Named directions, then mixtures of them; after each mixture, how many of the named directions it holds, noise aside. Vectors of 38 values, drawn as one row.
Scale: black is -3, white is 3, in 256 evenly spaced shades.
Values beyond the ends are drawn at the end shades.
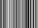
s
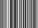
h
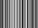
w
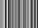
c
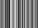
three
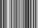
two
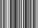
three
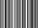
two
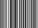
one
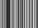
two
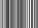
one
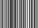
two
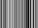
one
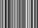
three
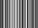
one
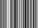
two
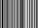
three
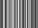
three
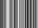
three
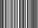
two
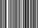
three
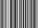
one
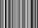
two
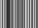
two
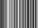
three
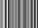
one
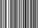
three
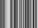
three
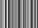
one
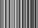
three
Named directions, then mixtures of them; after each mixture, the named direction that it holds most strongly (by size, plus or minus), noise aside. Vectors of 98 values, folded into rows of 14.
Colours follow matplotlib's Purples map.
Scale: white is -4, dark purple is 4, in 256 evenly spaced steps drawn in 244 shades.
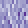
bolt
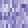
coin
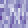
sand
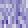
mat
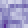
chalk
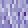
bolt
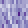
bolt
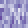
sand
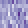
bolt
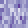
sand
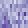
bolt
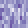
sand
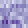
chalk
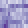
chalk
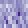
mat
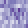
sand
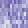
bolt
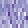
bolt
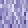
sand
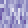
sand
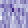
sand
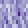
mat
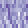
bolt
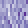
bolt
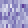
coin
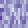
sand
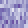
sand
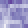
chalk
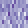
bolt
